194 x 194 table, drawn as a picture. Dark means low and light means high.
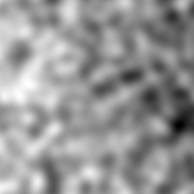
No row or column stands out. The values follow a bell shape. The field is smooth, with broad soft blobs. There are no regular stripes. On average the colour sits 60% of the way up the scale. The ninth with the highest average is the middle left. The field climbs toward the left. The ninth with the lowest average is the middle right.
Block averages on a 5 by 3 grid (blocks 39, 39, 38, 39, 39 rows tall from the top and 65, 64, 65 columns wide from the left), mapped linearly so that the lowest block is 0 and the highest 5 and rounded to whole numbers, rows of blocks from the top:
431 | 421 | 520 | 431 | 332
